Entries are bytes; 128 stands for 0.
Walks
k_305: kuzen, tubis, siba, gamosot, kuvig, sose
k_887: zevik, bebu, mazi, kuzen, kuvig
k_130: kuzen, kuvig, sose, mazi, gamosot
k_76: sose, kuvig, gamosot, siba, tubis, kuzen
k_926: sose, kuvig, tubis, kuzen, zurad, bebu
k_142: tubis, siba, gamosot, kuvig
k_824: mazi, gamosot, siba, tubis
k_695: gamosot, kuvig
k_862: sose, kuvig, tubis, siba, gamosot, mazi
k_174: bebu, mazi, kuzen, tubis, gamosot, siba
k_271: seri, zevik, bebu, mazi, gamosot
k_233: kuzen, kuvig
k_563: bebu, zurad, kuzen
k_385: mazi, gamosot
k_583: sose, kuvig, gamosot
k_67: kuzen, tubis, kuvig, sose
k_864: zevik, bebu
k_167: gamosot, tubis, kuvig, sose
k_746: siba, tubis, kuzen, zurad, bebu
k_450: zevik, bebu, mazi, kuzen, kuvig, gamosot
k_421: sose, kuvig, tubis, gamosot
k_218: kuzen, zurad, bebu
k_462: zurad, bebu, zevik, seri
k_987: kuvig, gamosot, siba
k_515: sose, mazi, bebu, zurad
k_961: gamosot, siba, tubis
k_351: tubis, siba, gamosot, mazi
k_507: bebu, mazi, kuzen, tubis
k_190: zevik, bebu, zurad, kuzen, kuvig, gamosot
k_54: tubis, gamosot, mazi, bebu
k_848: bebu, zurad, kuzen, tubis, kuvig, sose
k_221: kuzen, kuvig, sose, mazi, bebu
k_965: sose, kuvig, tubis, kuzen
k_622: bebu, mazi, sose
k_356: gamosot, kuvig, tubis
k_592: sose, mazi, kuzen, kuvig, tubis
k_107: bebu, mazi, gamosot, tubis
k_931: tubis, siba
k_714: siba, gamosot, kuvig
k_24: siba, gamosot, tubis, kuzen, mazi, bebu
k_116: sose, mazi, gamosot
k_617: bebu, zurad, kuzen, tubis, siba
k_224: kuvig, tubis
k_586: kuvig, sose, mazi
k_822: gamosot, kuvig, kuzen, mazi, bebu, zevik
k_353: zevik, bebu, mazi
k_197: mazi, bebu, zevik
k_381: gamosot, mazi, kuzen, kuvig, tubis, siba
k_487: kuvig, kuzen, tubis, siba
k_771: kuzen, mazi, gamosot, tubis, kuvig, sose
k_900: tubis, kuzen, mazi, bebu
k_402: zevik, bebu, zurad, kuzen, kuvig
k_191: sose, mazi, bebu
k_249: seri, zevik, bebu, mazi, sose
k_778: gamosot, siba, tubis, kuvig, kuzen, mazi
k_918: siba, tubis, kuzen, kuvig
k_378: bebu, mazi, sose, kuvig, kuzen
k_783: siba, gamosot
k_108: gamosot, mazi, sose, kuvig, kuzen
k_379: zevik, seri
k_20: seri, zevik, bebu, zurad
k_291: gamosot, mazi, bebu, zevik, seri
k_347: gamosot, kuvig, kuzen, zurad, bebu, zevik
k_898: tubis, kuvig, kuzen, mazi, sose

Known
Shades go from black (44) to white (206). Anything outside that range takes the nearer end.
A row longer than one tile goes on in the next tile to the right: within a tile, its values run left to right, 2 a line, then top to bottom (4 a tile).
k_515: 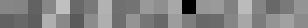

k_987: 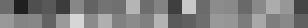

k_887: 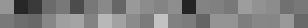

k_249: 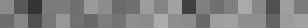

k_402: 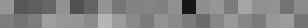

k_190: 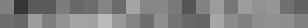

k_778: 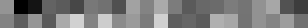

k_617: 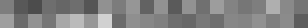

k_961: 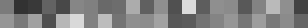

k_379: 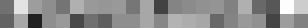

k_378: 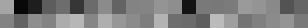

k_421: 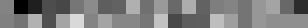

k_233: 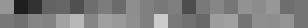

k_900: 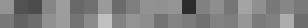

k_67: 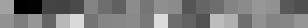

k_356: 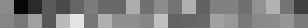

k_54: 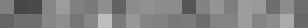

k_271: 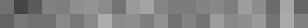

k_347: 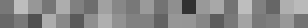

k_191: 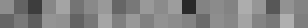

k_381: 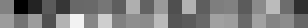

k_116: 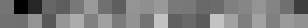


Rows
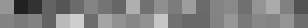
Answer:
k_224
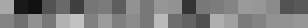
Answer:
k_848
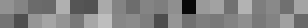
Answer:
k_563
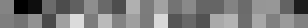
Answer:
k_862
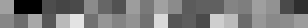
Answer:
k_771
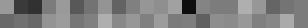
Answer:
k_221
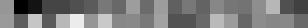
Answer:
k_76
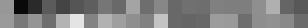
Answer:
k_918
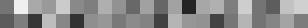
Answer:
k_20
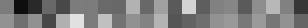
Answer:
k_824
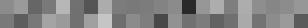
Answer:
k_746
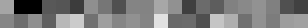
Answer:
k_898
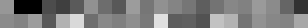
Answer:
k_167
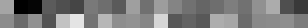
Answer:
k_592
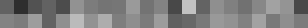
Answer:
k_783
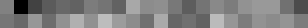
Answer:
k_450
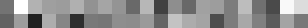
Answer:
k_462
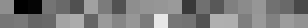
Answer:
k_586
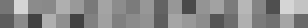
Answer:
k_864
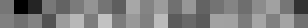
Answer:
k_351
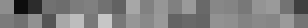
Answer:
k_107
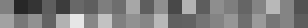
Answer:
k_487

